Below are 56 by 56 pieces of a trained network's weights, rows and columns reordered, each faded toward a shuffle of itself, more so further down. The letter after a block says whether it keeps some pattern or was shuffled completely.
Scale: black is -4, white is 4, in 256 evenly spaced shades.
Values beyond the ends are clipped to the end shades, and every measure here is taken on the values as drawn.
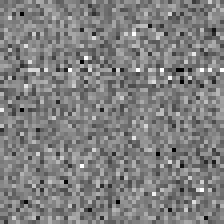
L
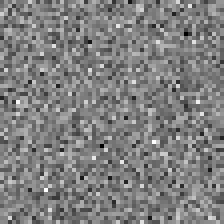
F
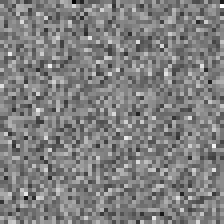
F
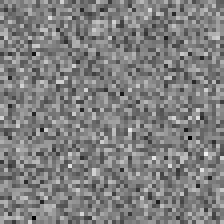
F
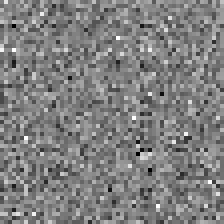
L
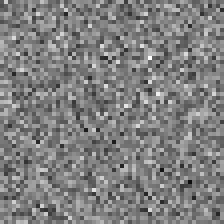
F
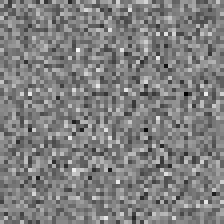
L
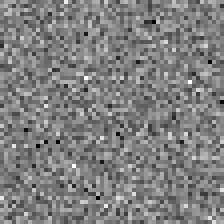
F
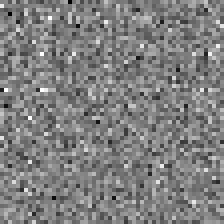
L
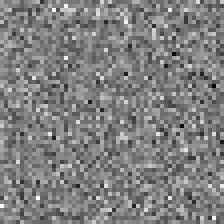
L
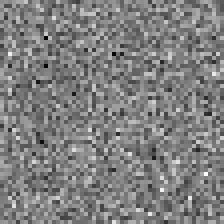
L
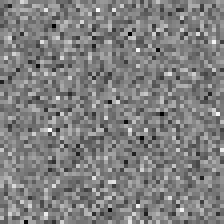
L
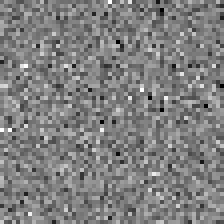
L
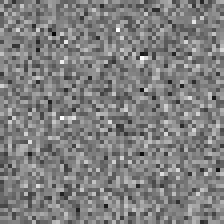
F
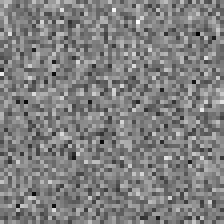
F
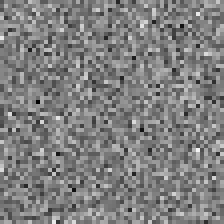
F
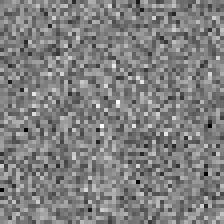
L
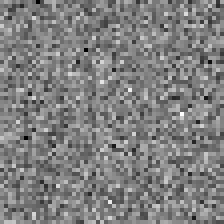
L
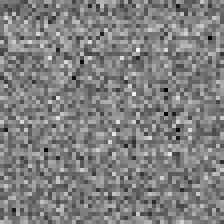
L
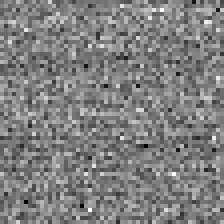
L
